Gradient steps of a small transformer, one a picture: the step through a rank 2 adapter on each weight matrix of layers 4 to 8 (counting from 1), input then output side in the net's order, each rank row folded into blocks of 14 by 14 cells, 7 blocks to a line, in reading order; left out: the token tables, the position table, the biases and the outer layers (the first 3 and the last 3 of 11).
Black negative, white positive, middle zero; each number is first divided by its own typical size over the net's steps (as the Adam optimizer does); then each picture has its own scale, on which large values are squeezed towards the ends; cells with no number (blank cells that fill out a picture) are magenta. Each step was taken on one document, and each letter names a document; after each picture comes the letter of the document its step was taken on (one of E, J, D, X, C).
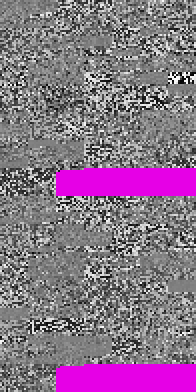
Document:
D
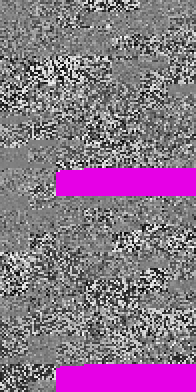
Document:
D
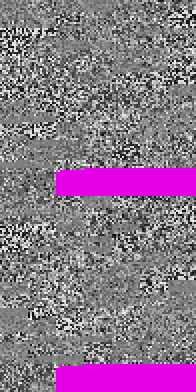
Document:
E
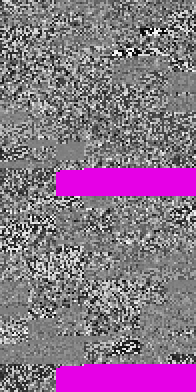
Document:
E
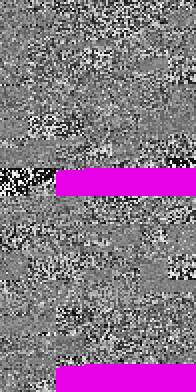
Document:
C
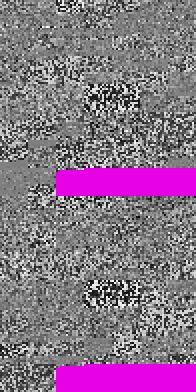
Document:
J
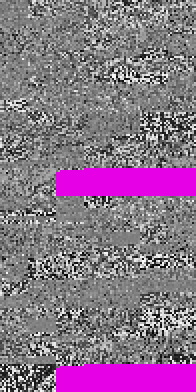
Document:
C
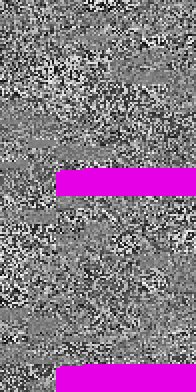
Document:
D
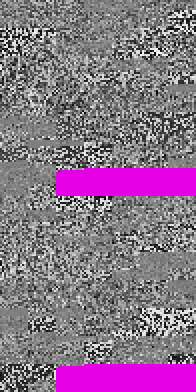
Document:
D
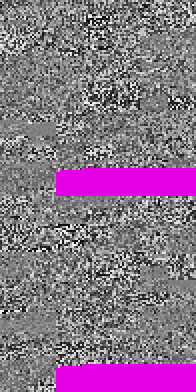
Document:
C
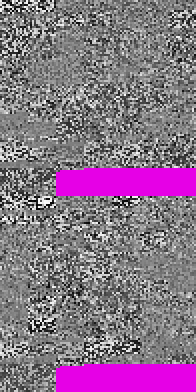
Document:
E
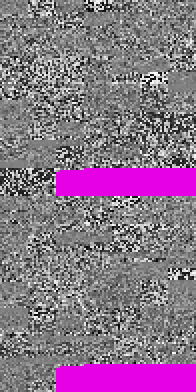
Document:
E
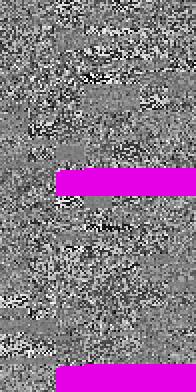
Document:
E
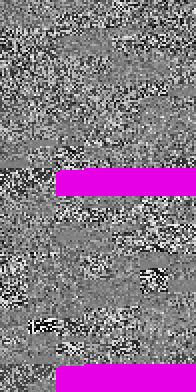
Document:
D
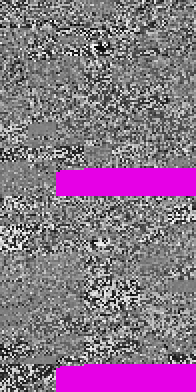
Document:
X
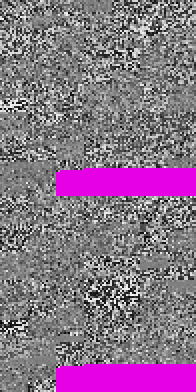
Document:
C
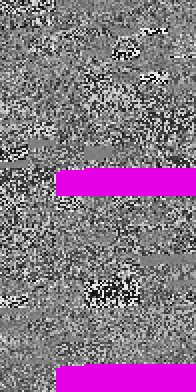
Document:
J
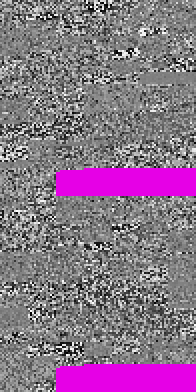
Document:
E
